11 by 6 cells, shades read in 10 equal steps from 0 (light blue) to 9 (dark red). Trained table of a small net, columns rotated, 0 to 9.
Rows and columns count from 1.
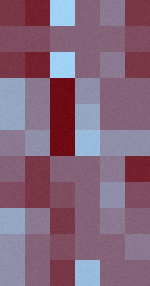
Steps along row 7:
up down same down up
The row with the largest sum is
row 7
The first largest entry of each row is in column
2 1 2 3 3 3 6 2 3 3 3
